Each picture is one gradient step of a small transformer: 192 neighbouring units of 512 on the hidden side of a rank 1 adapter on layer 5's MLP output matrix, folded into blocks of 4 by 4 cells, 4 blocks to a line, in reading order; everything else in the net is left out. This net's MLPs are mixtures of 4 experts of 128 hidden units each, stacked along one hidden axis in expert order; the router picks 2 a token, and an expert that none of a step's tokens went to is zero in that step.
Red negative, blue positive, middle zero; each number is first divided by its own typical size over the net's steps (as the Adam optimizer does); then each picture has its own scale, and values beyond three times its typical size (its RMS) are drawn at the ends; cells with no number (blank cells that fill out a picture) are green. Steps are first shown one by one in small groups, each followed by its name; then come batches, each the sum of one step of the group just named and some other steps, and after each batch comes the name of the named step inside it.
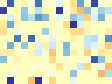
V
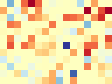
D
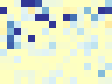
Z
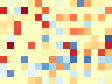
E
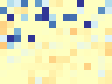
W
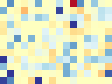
V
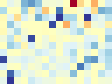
Z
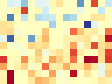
W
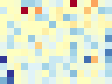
Z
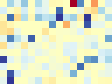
W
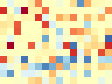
E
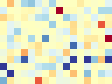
Z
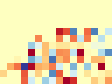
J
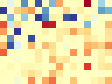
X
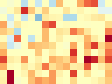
X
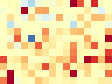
J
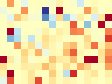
J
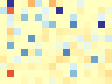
J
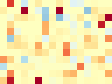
J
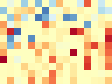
X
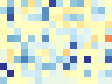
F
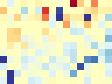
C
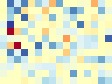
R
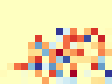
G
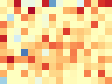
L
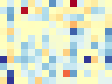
F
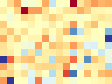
L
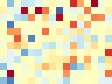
R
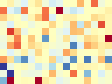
R
